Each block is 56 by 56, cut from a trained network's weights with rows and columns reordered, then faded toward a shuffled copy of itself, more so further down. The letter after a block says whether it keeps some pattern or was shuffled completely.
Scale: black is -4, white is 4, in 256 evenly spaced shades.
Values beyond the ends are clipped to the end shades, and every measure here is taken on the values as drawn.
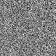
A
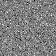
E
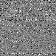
A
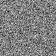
E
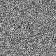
A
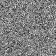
E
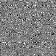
A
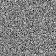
E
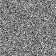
E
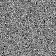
E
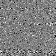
A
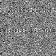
A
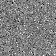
E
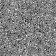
E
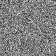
E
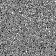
E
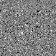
A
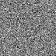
A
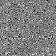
A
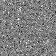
E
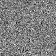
A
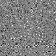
A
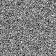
A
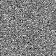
A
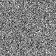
A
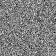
E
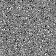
E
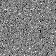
E
